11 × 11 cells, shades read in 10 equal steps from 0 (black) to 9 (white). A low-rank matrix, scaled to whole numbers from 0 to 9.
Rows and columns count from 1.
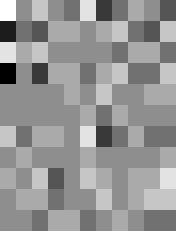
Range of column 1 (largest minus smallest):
9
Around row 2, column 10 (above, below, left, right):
5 6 4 7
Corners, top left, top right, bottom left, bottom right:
9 3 5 4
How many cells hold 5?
44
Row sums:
58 52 61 51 60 56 56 58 64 63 54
